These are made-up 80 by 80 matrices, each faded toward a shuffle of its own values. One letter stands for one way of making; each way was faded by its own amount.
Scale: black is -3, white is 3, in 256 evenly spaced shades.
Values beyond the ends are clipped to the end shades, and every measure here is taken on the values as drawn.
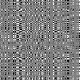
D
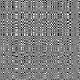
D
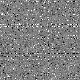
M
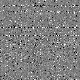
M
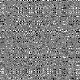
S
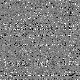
M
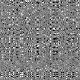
S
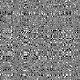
S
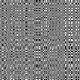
D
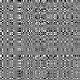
D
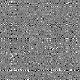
S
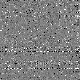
M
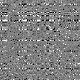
S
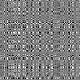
D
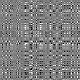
D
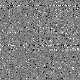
M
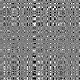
D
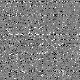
M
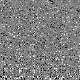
M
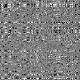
S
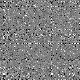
M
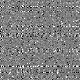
S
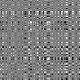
D
